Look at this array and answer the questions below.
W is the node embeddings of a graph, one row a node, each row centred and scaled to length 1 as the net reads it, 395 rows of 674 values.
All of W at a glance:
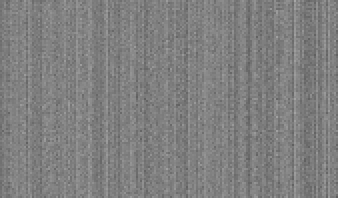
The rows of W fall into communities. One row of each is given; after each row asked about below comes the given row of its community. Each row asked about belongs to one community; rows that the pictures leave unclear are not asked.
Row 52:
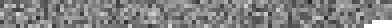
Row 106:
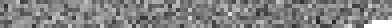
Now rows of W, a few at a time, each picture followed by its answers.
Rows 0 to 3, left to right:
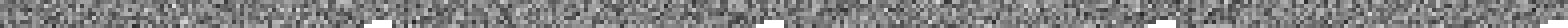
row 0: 52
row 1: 52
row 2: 52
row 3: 52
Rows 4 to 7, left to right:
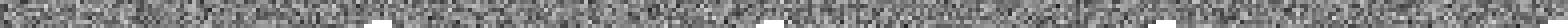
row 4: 106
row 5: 106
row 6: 52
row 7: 52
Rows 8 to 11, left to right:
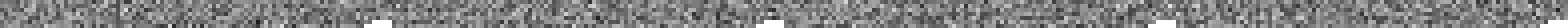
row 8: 52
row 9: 52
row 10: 106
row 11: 52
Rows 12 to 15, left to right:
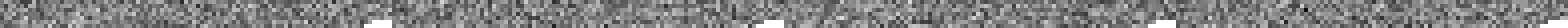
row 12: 106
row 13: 52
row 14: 106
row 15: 52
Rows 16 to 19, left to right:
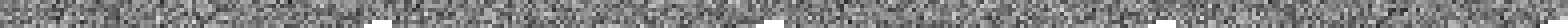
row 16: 52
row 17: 52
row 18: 52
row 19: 52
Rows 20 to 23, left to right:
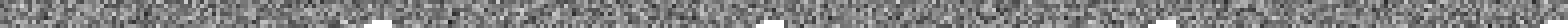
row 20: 106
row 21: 106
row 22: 52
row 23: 106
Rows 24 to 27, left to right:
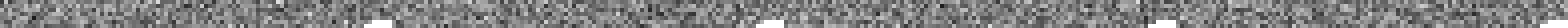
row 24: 106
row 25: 106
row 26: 52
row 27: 106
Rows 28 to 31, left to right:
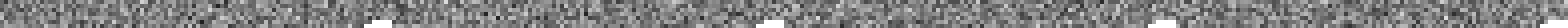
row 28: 52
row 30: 106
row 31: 106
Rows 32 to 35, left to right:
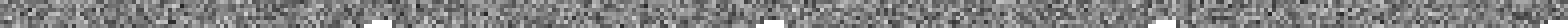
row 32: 106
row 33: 52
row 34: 106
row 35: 52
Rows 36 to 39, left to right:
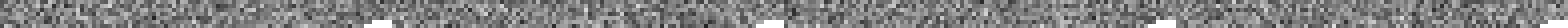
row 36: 52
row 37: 106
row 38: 52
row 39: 106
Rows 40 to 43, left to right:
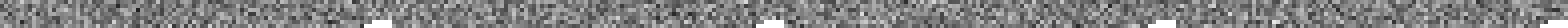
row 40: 52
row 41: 106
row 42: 106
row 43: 52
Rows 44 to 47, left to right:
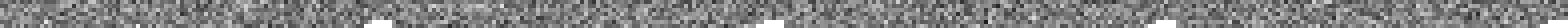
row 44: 106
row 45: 106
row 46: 106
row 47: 106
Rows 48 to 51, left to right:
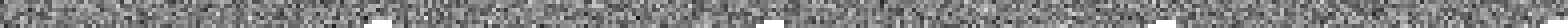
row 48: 106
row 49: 52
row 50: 52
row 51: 106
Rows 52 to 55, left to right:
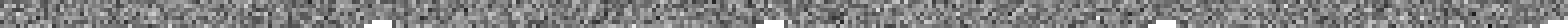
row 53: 52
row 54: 52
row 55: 106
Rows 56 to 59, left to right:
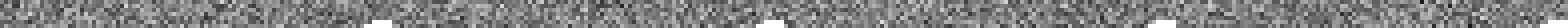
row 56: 52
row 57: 106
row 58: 106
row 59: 106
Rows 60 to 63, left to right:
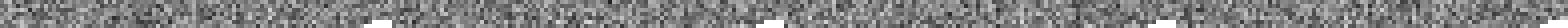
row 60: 106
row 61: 52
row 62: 52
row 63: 52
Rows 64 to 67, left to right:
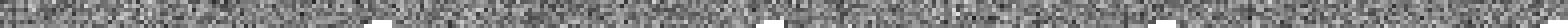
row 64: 52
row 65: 106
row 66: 52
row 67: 106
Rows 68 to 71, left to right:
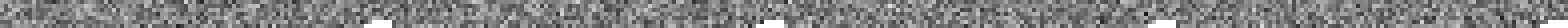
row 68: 106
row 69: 52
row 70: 106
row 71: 52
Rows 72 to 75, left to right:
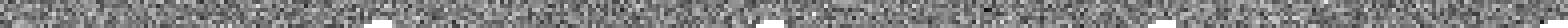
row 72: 106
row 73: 106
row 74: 106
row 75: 106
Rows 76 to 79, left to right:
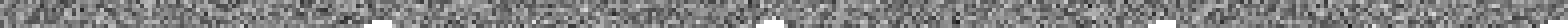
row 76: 52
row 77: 106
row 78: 106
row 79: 52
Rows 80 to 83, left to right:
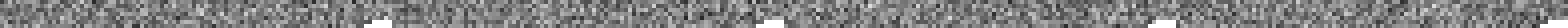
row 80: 52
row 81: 52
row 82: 106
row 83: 52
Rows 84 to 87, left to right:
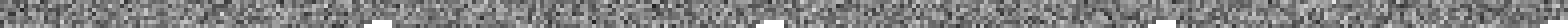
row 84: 52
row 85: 106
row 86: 52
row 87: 52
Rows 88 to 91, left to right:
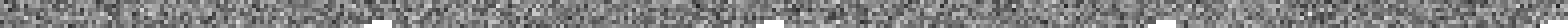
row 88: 52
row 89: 52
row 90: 52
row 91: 106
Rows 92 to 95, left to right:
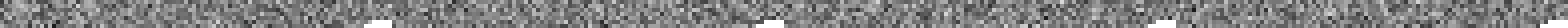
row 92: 106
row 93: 52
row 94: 106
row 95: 52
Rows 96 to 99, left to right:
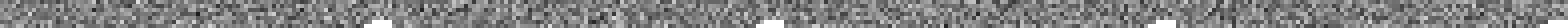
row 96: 106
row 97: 106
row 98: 52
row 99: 52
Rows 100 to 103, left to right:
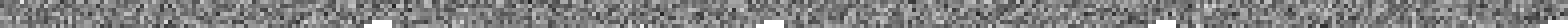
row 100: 52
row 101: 52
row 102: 52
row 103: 52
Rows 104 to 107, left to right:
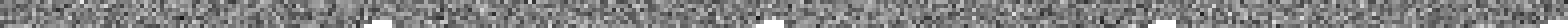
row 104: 52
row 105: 106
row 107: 52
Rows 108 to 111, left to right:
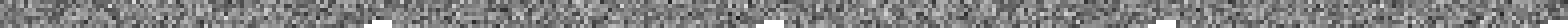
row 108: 52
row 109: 52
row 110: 52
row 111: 52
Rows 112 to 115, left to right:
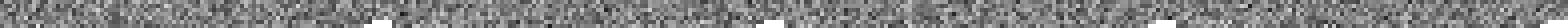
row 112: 52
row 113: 52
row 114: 106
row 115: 106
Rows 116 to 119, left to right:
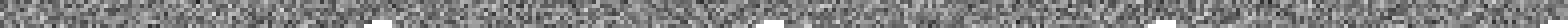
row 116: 52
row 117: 106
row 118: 106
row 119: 52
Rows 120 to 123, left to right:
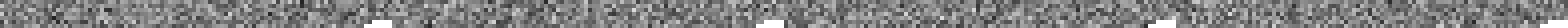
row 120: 52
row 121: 106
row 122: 52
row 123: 52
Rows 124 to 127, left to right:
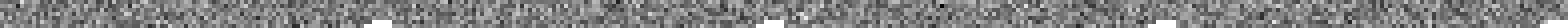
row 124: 52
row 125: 52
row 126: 52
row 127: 106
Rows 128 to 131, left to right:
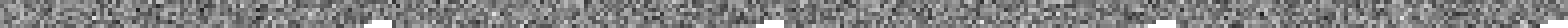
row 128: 106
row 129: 52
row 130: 52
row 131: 106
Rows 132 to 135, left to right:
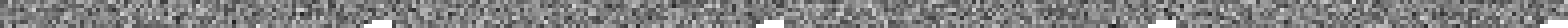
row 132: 52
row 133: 52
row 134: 106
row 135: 106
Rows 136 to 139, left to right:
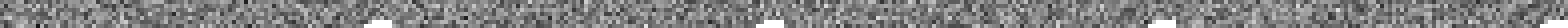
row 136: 106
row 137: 106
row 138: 106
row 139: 106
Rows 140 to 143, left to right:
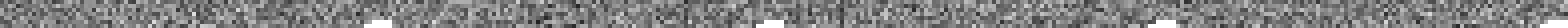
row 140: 106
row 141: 106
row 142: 52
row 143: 106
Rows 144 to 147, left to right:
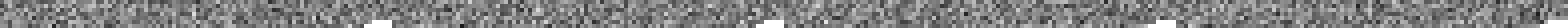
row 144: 106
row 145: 52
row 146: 52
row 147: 106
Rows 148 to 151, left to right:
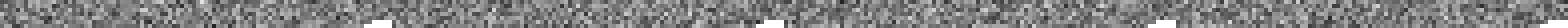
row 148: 52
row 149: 52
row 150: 52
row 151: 52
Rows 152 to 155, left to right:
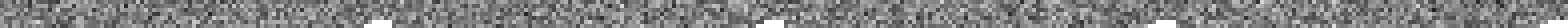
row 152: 106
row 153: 52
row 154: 52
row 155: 106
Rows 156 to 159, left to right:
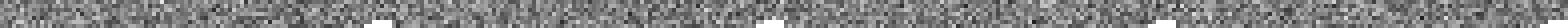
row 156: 106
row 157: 106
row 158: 52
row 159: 52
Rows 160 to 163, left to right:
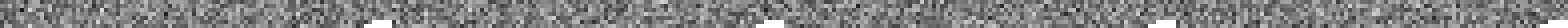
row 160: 52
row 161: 52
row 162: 106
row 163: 52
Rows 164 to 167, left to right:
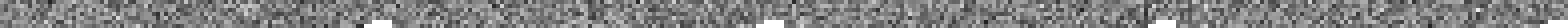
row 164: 106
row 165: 106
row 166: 106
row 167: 52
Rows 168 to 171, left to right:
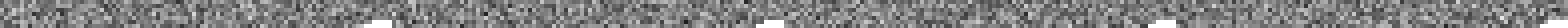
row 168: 106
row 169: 52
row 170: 106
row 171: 106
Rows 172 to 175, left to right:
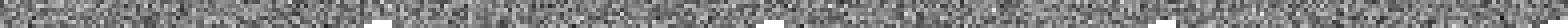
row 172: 106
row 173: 106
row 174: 52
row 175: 52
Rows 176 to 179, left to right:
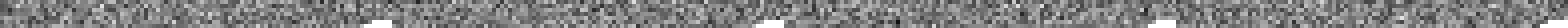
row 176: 52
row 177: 106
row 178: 106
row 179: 52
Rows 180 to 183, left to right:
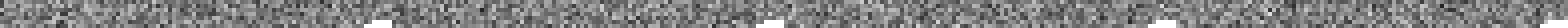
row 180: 106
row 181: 52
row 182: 106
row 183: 106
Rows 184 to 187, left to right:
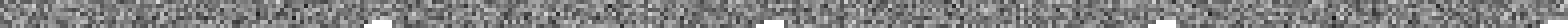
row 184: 106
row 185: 52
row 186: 52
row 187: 106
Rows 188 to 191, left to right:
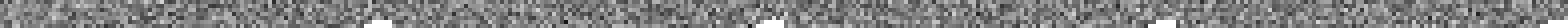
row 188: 106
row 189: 106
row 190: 52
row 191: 52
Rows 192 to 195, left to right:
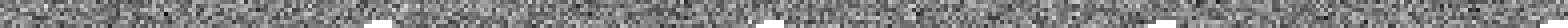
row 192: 106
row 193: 106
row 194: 52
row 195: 106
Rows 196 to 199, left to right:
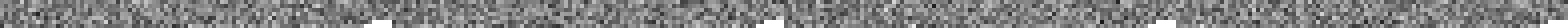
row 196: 52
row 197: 52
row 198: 52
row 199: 52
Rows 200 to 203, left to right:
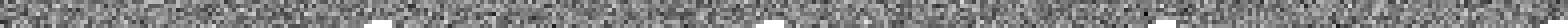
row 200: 106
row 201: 106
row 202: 106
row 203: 52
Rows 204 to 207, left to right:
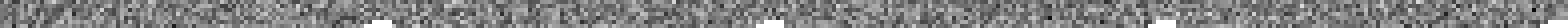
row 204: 52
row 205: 106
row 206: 106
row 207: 52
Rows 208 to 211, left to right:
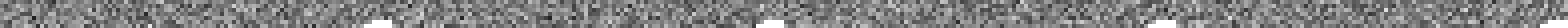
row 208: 106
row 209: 106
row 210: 106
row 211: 106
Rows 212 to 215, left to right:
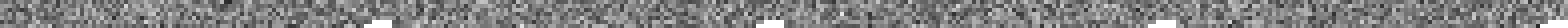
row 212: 52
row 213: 106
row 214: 106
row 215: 106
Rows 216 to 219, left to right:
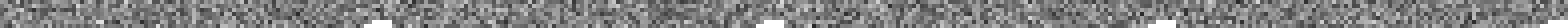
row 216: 106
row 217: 106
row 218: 106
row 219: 52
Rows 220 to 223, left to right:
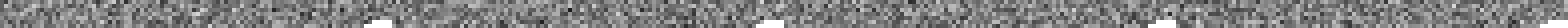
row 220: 52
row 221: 106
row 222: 52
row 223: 106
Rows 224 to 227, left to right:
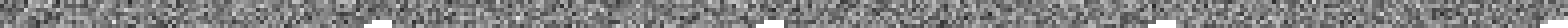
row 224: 52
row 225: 52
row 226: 52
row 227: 106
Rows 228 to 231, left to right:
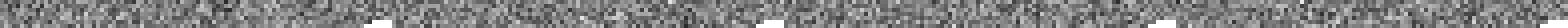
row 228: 52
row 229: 106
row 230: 52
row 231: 106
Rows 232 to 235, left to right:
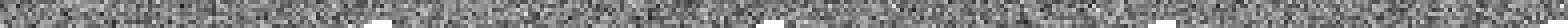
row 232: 106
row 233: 106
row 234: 106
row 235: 52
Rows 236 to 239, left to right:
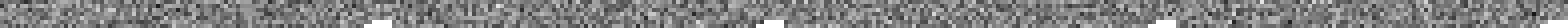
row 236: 106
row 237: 52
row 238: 52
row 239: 106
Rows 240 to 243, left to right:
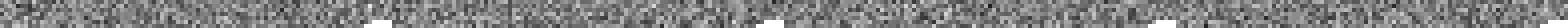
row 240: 106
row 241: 52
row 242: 106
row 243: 106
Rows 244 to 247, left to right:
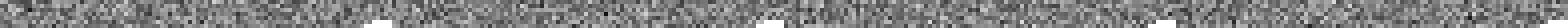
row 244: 106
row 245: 106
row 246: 52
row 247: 52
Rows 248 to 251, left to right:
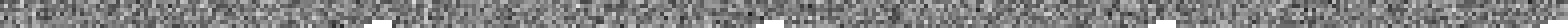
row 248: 52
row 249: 52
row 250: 52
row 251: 52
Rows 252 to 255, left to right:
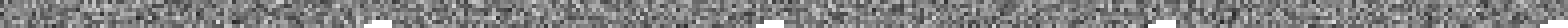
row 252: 106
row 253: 52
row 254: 52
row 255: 52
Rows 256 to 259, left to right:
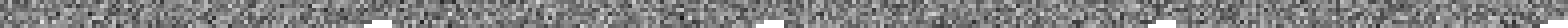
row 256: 52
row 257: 106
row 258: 52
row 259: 52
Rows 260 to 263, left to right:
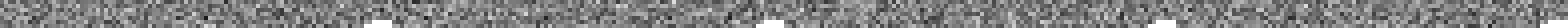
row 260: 106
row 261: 106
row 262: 106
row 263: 106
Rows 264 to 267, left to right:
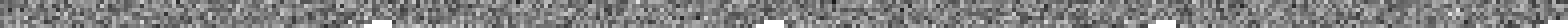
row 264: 52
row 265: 52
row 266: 106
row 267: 52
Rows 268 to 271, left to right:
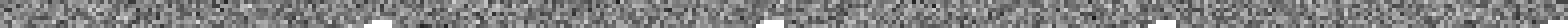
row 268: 106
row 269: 106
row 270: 52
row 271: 52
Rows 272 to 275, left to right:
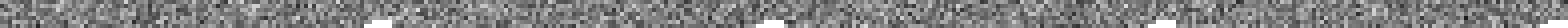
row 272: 106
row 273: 106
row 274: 106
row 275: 52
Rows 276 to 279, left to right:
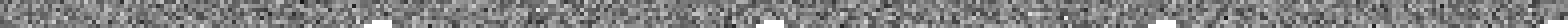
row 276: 106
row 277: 106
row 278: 106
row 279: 106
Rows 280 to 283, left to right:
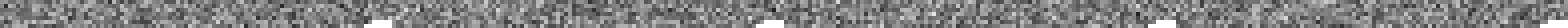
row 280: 106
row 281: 106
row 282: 52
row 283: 106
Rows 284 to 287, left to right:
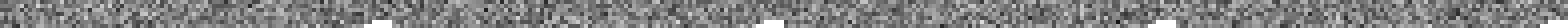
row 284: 52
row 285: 106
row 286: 52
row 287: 106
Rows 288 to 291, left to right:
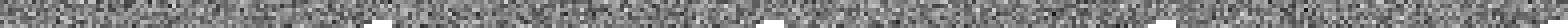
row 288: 52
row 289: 106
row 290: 106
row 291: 52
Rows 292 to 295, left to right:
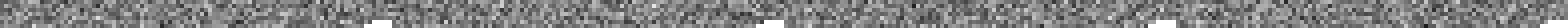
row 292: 52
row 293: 52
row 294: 106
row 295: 106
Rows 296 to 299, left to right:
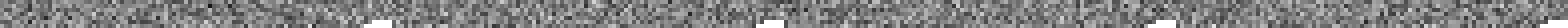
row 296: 106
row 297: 52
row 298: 52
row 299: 52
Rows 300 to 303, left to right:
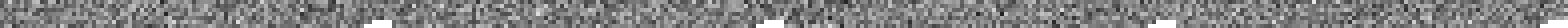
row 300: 52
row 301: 52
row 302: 52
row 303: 106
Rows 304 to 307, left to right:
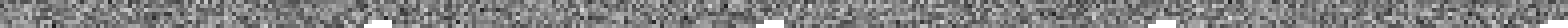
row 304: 106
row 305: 52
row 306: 106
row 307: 106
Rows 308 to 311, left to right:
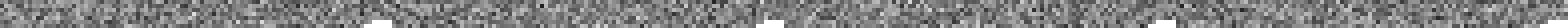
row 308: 106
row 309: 106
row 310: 106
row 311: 106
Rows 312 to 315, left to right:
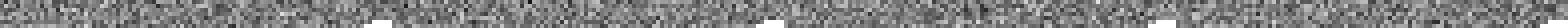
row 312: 52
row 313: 52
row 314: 106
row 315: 52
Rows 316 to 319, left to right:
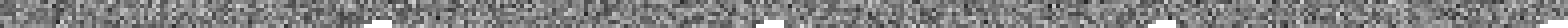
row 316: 52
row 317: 52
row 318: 106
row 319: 106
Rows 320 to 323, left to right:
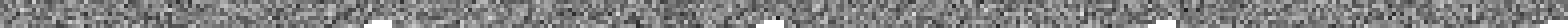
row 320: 106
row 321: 106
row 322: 52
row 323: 52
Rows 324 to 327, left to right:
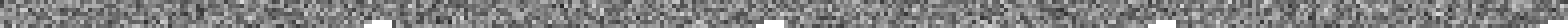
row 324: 106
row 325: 52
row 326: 106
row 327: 52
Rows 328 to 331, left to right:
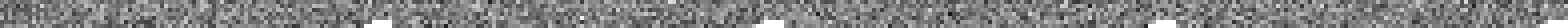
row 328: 52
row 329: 106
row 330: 106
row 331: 106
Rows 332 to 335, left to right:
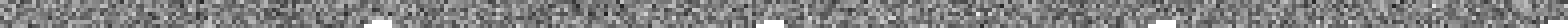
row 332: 106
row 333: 106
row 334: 106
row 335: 52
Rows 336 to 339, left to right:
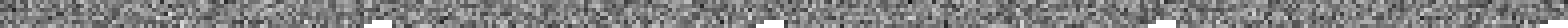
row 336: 52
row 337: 52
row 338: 52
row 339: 52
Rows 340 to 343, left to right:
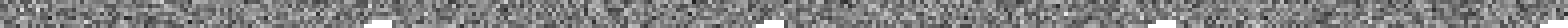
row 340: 106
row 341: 52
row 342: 52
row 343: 106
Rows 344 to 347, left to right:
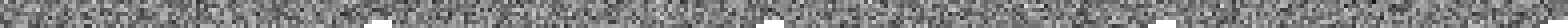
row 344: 106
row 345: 52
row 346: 106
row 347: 52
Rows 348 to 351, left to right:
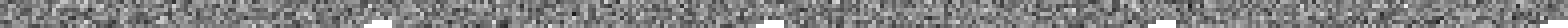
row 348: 106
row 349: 106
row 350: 52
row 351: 52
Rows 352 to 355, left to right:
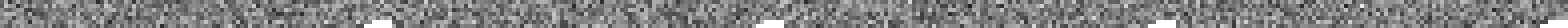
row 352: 106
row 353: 106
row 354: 106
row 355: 52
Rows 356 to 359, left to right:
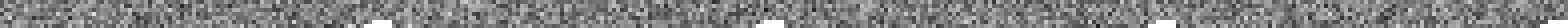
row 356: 106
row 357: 106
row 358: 106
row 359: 52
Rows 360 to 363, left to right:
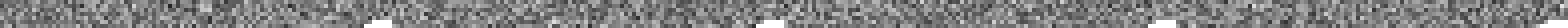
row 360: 52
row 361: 106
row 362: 106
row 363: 106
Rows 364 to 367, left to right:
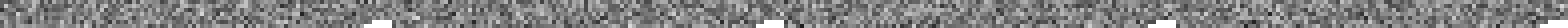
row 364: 52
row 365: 52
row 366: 52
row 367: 52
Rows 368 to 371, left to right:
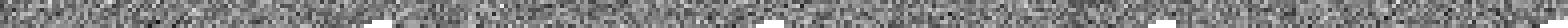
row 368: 52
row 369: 106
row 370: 106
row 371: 52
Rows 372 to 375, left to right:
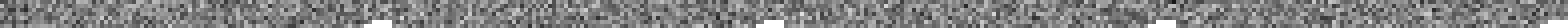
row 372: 52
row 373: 52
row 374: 52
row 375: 106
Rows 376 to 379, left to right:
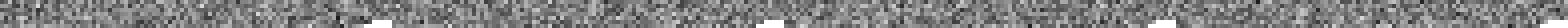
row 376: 52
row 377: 52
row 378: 106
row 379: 106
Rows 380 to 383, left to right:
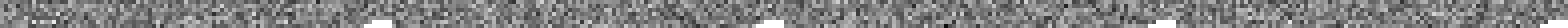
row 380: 106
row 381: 106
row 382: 52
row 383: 52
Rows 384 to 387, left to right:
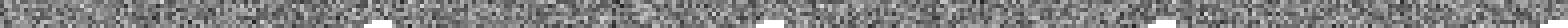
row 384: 106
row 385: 106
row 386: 106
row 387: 52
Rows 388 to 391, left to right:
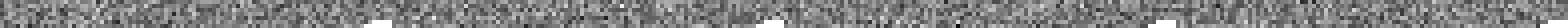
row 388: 106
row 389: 52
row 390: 52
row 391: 52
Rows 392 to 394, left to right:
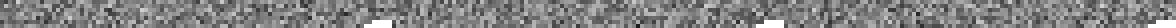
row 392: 52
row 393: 52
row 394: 52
